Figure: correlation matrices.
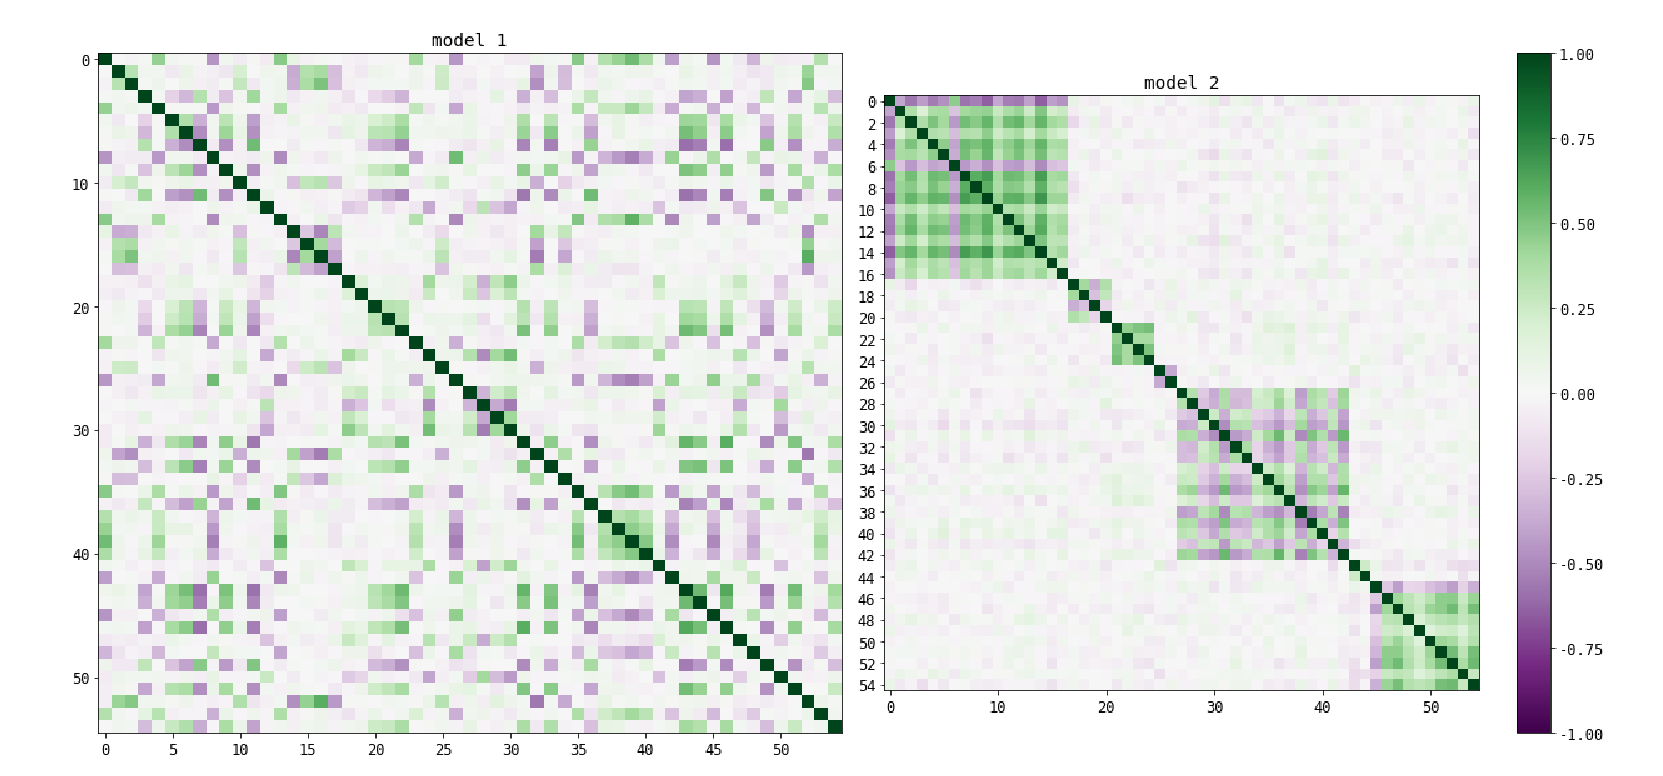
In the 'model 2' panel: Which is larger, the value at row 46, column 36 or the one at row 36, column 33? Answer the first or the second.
the first
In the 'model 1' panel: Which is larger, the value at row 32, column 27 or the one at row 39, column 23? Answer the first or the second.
the second
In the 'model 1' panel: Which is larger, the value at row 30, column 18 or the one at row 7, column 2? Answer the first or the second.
the first
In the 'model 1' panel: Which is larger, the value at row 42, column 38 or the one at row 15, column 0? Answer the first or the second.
the second
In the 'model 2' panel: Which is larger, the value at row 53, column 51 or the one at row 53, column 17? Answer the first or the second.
the first
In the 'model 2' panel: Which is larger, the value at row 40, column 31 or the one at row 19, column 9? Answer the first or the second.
the first
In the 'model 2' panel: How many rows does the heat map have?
55
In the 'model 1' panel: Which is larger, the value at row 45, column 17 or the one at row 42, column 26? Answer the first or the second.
the second
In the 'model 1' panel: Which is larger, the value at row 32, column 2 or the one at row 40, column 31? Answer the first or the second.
the second
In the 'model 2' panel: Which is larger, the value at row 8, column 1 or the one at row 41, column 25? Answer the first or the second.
the first
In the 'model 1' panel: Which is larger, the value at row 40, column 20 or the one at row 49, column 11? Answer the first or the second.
the second
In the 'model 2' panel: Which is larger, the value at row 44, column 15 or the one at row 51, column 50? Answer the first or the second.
the second
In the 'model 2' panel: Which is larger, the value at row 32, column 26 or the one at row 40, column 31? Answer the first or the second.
the second
